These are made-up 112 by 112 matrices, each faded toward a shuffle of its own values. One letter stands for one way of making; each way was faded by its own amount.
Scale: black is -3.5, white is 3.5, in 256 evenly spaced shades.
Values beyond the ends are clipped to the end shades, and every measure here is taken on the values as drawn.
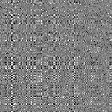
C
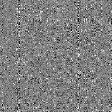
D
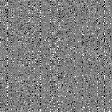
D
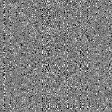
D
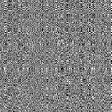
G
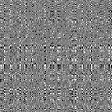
C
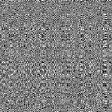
G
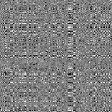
C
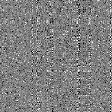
D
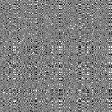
C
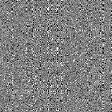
D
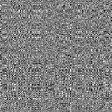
G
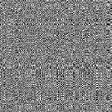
G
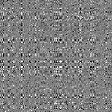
C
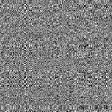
G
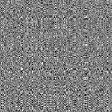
G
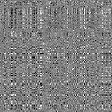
C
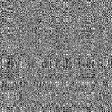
G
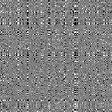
C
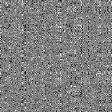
D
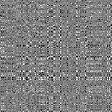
C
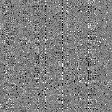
D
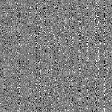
D
